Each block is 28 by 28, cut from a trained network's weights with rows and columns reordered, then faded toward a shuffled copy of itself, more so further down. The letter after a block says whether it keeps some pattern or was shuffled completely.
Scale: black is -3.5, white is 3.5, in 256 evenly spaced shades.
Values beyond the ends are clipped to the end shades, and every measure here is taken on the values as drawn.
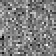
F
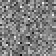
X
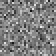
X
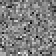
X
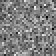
F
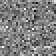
X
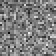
F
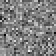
F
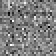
X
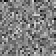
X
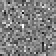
X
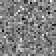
F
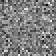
X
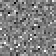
F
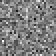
F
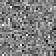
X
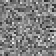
F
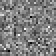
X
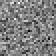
F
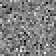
F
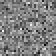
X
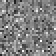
X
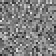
X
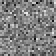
F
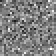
F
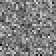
X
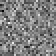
X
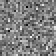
F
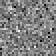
F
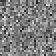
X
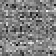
X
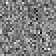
X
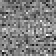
X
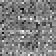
X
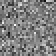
X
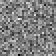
F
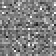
X
